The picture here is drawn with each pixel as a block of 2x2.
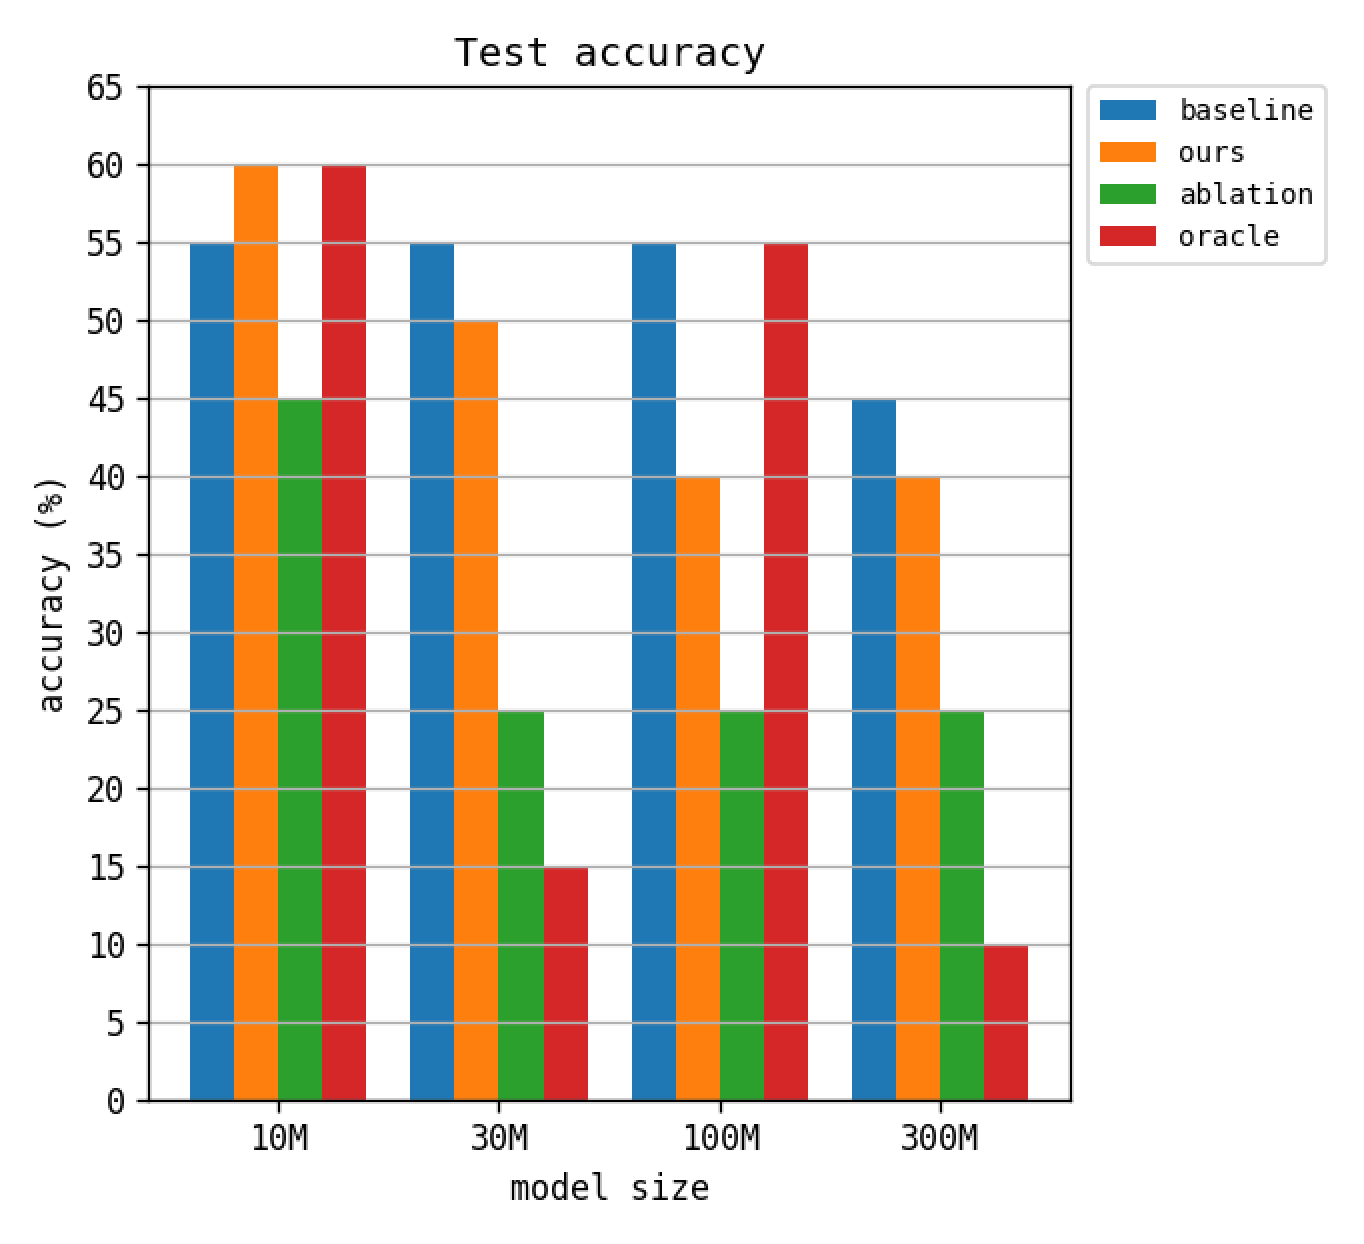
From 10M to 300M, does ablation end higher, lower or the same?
lower
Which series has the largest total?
baseline
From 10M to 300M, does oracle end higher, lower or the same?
lower
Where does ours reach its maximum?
10M
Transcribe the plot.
Title: Test accuracy
x-axis: model size, ticks 10M 30M 100M 300M
y-axis: accuracy (%), ticks 0 5 10 15 20 25 30 35 40 45 50 55 60 65
Legend: baseline, ours, ablation, oracle
Values:
baseline: 55 55 55 45
ours: 60 50 40 40
ablation: 45 25 25 25
oracle: 60 15 55 10
